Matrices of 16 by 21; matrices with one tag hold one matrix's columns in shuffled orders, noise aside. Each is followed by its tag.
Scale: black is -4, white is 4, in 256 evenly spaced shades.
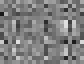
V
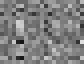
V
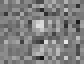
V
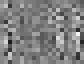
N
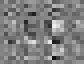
V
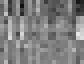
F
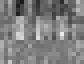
F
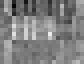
F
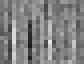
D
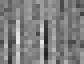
D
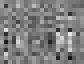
N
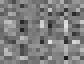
V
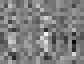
N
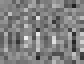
N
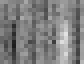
D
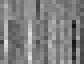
D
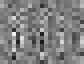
N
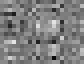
V
